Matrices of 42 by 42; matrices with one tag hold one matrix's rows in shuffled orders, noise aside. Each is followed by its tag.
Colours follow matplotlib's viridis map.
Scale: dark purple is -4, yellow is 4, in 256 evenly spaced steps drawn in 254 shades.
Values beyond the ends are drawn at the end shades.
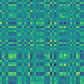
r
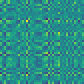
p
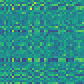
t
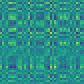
r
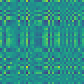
p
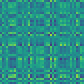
r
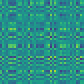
r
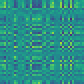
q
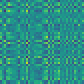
p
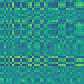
t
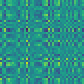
p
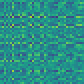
t
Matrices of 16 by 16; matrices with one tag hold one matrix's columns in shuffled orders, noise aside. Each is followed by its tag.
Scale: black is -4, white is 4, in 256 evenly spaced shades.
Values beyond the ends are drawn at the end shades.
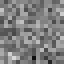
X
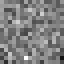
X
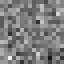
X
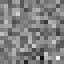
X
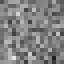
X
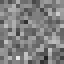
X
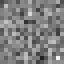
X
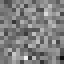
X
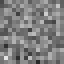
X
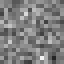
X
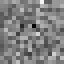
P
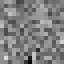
X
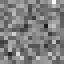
P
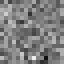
X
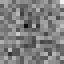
P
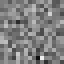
X
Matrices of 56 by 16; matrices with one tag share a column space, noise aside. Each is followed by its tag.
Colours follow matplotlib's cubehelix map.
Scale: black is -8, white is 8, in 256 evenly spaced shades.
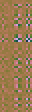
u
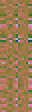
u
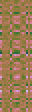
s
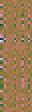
u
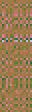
u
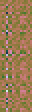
s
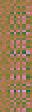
s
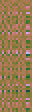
s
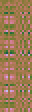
s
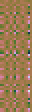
s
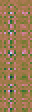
s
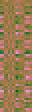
s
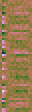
s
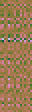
u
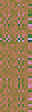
u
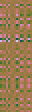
u
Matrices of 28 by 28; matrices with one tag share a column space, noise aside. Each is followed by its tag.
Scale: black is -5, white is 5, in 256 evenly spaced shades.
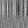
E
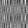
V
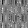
V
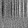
E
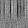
E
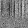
E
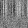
E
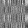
V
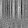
E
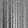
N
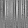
E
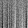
N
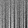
N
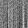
N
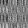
V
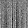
N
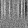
E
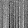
N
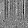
E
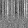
E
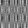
V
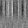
E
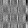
V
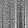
N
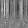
E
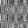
V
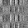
V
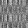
V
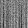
N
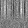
E
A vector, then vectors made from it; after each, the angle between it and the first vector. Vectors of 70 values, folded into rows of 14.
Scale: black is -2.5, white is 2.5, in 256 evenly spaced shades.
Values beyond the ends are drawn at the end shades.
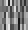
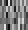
nearly opposite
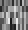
partly aligned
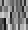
partly aligned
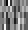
nearly opposite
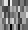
partly aligned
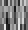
nearly opposite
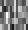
partly aligned
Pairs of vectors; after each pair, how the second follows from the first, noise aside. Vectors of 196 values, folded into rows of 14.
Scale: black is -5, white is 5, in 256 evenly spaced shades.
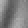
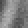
negated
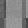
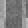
negated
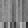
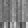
negated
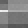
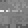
partly zeroed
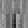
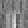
negated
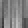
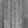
shrunk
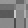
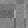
shrunk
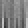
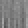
shrunk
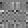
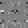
partly zeroed
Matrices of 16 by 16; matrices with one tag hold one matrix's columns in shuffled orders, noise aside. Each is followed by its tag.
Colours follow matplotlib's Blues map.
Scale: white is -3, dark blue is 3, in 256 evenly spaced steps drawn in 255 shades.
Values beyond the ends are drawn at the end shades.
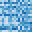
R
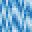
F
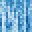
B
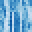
B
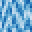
F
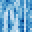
B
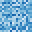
R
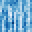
B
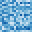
R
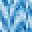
F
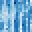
B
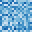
R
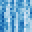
B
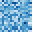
R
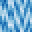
F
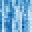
B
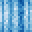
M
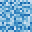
R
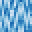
F
